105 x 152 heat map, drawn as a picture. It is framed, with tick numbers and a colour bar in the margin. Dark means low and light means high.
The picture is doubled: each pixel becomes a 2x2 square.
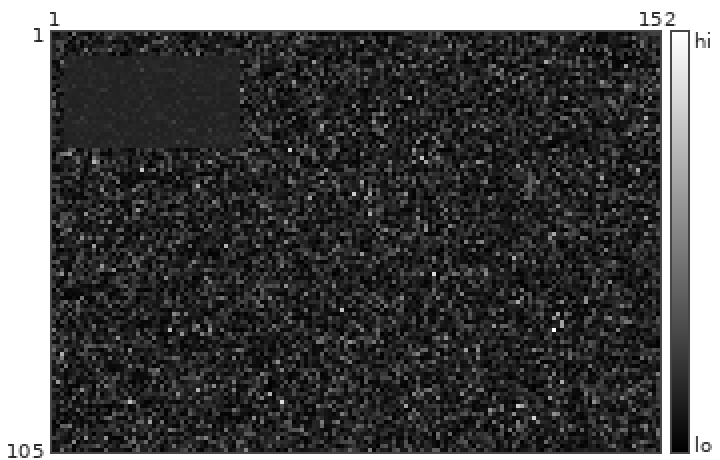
The halves do not mirror each other. An odd patch, calmer than its surroundings, sits in the top left. The values are skewed, with a long tail toward high values. No overall slope runs across the table. The top left is the smoothest part.
